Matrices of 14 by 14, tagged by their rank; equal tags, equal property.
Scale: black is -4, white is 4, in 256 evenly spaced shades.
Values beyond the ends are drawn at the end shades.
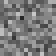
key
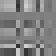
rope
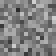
key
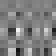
rope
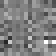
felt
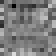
felt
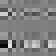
rope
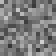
key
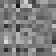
felt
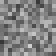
key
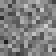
key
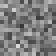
key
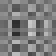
rope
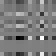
rope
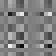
rope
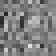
felt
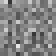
felt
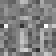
felt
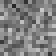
key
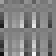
rope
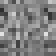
felt
